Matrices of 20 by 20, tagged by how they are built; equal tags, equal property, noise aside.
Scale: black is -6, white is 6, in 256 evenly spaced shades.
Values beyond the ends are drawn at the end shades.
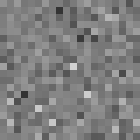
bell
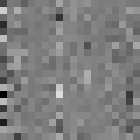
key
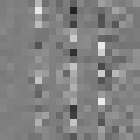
key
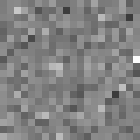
bell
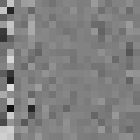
key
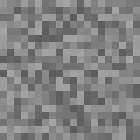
bell
